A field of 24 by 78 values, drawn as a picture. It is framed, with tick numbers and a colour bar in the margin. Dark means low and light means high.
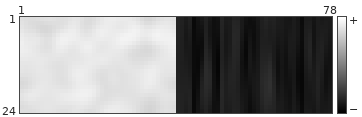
It is made of 1 by 2 panels. Panel 1,1: very high, blotchy, faint in contrast. Panel 1,2: very low, streaked downward, faint in contrast.
